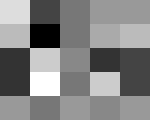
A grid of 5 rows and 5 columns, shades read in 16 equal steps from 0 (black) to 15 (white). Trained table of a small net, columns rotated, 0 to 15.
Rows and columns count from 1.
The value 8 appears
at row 3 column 3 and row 5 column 4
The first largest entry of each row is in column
1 1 2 2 1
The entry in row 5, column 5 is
9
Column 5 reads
9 11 4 4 9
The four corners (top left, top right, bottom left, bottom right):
13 9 9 9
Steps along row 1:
down up up same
